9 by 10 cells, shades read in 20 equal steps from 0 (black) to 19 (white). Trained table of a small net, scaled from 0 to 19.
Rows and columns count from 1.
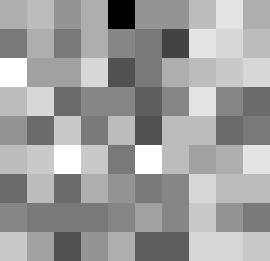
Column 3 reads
11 9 12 8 15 19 8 9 6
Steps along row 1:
up down up down up same up up down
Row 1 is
13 14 11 13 0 11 11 14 17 13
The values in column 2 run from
8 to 16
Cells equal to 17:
4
